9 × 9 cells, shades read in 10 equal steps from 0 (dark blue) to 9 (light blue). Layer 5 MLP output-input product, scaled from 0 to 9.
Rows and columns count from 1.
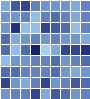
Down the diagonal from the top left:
7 6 8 5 9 4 6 3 5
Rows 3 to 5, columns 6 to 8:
3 4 8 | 5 6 6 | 7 2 2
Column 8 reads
7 7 8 6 2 5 7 3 6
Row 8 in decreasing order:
7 6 6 5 5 4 3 2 2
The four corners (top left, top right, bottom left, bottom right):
7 5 6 5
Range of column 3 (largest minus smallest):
6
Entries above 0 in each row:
9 9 9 9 8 9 9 9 9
